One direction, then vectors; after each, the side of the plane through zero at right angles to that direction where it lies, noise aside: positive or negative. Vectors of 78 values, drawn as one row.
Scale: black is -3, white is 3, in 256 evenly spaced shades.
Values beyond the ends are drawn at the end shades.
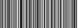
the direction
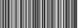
positive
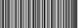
positive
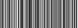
positive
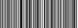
positive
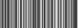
positive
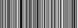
positive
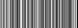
negative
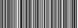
positive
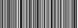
positive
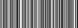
negative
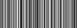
positive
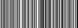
negative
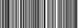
positive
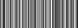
negative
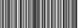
positive
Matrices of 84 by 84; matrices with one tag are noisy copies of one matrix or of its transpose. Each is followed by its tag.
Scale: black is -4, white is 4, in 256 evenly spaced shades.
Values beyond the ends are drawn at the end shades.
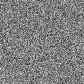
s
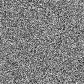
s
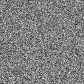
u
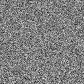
u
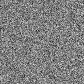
u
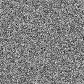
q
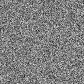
u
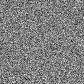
u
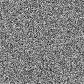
q
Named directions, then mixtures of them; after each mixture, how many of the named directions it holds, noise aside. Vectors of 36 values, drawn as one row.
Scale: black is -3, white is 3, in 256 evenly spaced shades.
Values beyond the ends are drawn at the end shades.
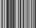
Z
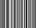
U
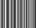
two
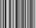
two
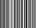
two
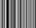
two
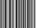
two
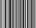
one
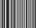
two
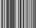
one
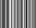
one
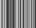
one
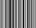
two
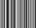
two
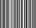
two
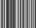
one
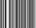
two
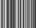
one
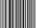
one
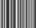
two
